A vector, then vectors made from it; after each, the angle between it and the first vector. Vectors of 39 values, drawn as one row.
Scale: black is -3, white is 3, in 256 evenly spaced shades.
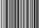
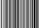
nearly parallel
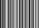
nearly opposite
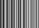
orthogonal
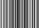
partly aligned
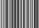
nearly parallel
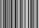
orthogonal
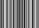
orthogonal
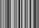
orthogonal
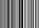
partly opposed
